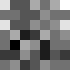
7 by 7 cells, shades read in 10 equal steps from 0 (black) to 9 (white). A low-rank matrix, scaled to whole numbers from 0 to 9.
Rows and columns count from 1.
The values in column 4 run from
2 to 6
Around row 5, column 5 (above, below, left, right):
6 1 5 4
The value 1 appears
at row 4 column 3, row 5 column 5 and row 6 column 5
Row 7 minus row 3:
-4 2 -1 -2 1 -1 -4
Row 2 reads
4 4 3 3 5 4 4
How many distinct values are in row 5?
5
